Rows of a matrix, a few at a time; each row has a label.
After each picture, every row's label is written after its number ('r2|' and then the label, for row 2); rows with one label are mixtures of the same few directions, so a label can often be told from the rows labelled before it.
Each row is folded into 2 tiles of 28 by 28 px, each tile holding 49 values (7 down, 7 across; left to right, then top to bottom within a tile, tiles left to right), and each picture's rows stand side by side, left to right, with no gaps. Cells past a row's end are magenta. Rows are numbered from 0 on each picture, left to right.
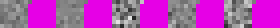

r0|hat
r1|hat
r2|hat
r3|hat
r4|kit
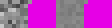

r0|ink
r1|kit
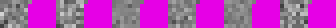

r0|hat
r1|kit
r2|hat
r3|hat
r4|hat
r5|kit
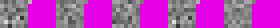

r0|hat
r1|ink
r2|hat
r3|hat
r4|ink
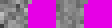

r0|hat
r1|kit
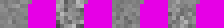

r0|ink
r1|kit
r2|ink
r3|ink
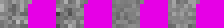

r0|kit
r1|ink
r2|ink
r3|kit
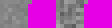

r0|ink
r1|kit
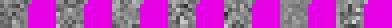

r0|ink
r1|ink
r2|kit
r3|ink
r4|hat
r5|ink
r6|kit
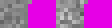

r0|hat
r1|ink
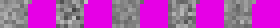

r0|ink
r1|hat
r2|hat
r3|kit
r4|kit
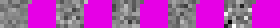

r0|ink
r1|hat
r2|kit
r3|ink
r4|hat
